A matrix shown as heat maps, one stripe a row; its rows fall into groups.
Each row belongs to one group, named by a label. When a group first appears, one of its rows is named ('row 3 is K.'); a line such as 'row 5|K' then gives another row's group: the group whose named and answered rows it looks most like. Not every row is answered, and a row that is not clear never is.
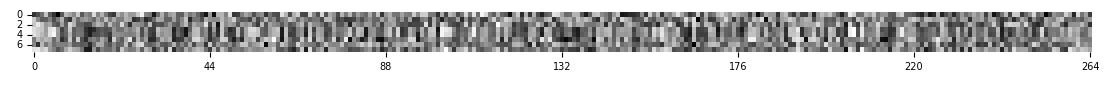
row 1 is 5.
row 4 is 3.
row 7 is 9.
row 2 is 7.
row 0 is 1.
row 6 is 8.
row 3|3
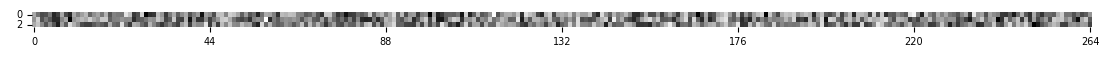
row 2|7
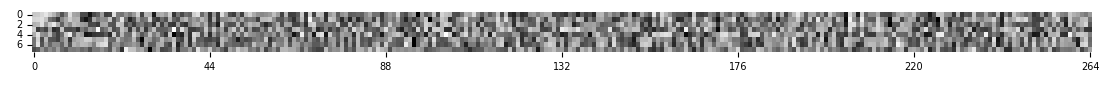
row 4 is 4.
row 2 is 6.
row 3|7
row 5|1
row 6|1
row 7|8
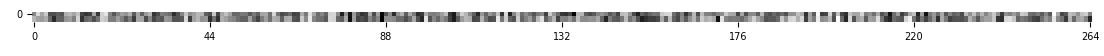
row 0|9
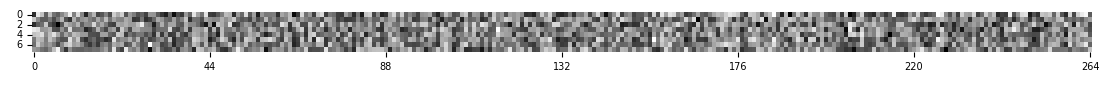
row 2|1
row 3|7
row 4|6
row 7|8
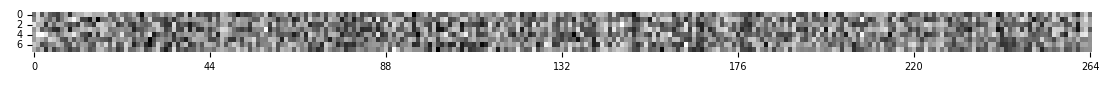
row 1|9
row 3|1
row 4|9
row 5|3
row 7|8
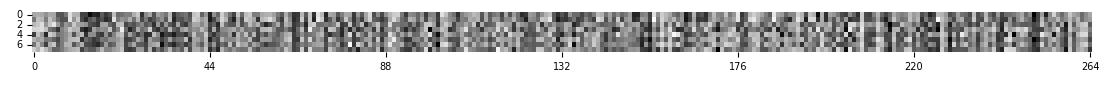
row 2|6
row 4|4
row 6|4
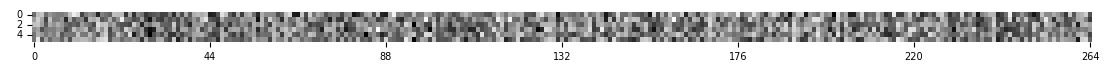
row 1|7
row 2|8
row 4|6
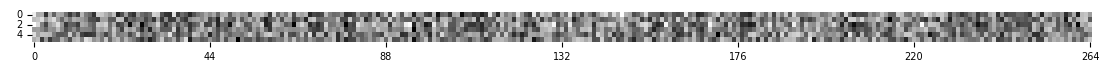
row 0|8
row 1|6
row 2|8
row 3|8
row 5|5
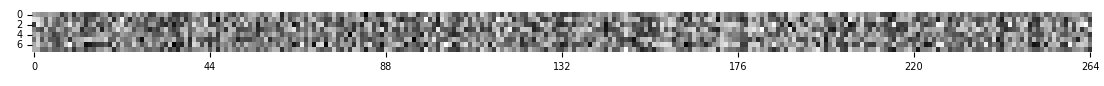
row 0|3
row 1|7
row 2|4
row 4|7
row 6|4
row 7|7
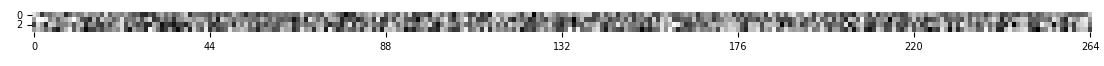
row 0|5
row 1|9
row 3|4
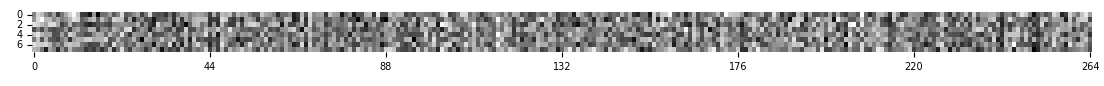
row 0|9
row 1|6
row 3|1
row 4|7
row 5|1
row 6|6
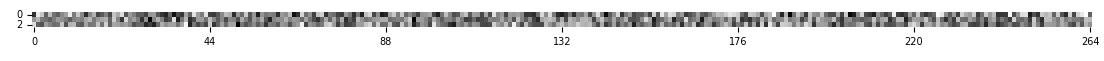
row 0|4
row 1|8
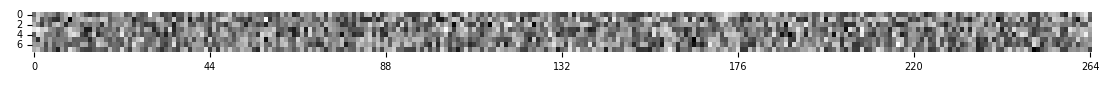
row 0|4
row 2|5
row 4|9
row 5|8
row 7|7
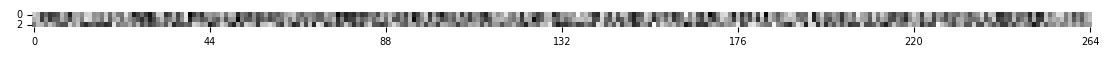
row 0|5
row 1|5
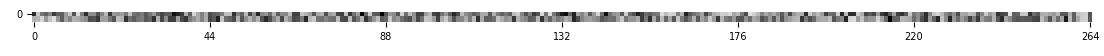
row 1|6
